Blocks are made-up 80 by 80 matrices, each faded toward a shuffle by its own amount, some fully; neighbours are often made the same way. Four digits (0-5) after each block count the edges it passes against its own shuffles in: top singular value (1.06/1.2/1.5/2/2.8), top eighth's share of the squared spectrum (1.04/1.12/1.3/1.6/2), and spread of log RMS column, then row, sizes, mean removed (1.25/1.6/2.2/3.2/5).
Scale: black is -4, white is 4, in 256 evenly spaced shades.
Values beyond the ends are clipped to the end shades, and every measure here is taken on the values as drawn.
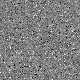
1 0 0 0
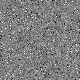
2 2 0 0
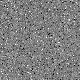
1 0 0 0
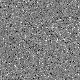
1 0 0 0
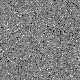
1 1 0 0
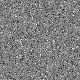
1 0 0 0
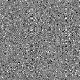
4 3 1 1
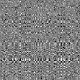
5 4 3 3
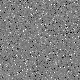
0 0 0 0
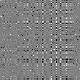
5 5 3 3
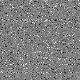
3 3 0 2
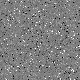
0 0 0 0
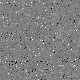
2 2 0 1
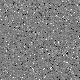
1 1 0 0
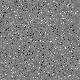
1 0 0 0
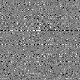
4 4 1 3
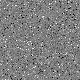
0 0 0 0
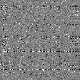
4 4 1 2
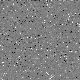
1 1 0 0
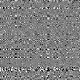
4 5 2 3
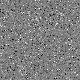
0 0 0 0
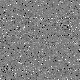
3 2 0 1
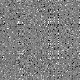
4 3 2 1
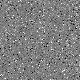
3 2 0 0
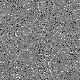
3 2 1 0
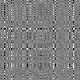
5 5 4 3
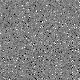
3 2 1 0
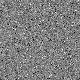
1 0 0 0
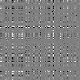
5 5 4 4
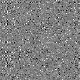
4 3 2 2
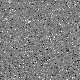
0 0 0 0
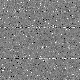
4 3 0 2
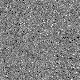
0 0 0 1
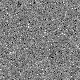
0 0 0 0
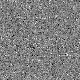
0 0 0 1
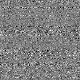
1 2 0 4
